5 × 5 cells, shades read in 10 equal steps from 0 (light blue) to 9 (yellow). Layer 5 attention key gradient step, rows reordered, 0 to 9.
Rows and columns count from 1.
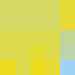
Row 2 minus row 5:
-3 -1 -3 -2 8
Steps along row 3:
same same same down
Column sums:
35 33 36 34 23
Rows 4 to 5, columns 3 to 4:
8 7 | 9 8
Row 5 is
9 7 9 8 0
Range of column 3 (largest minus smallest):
3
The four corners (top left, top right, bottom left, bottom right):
6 8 9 0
